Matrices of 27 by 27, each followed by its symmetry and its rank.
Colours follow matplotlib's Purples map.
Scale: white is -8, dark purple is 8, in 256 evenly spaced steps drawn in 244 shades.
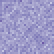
symmetric, full rank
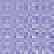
antisymmetric, rank two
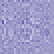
neither, rank five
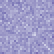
symmetric, full rank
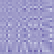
antisymmetric, rank two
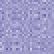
neither, rank three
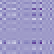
neither, rank one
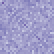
symmetric, full rank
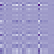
neither, rank one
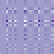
neither, rank one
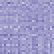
neither, rank five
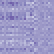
neither, rank three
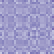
antisymmetric, rank two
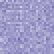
neither, rank five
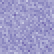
symmetric, full rank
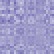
antisymmetric, rank two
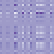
neither, rank one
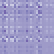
antisymmetric, rank two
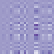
neither, rank one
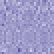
neither, rank five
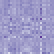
neither, rank three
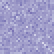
symmetric, full rank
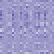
neither, rank three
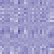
neither, rank three
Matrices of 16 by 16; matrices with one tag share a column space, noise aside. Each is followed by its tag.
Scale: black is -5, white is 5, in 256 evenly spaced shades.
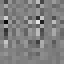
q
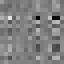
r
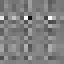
r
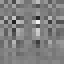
q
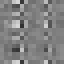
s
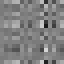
s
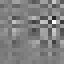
q
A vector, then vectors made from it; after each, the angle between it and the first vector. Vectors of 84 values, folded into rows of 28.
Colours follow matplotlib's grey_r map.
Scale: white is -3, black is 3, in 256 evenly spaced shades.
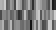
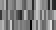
nearly parallel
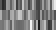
nearly opposite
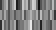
partly opposed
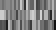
orthogonal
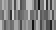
orthogonal
